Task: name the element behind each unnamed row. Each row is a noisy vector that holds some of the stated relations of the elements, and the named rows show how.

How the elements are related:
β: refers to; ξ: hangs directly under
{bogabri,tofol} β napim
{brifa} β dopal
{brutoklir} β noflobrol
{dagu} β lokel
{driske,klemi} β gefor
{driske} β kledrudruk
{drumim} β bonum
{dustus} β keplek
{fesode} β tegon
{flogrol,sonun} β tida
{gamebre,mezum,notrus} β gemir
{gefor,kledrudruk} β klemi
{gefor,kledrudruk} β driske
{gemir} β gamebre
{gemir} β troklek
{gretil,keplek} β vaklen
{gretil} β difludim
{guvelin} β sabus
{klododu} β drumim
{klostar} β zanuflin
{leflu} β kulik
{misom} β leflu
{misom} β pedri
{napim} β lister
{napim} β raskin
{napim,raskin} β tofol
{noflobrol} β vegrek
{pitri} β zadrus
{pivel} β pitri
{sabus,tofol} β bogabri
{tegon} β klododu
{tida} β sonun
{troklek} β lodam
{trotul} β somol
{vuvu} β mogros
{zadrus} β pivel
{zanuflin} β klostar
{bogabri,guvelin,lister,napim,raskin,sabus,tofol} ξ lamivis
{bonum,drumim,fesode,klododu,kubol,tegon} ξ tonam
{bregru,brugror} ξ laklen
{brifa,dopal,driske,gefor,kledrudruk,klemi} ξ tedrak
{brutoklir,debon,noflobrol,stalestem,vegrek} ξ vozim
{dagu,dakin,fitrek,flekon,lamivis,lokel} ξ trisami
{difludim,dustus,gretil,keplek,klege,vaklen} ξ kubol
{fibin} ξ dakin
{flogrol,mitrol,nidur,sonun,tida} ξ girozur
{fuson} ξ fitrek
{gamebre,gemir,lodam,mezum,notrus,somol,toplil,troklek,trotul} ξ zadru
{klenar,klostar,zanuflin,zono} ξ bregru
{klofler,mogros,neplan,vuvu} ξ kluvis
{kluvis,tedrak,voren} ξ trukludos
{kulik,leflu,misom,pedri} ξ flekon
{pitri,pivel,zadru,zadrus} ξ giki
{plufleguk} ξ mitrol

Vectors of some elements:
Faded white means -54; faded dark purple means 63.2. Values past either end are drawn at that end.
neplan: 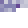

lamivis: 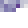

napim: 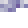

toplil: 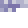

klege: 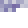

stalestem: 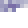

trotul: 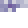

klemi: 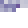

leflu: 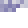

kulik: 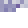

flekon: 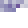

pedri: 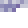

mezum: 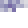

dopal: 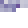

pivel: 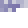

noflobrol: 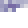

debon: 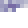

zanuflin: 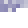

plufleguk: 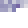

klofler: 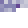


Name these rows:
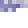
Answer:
somol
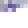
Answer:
brutoklir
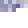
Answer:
tida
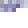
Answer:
lokel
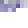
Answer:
laklen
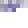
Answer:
dagu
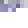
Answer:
bregru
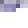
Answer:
tonam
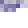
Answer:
kubol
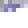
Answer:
vegrek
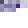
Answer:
kluvis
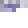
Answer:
brifa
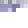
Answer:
flogrol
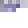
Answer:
voren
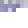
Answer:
brugror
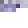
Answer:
mogros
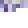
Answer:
vaklen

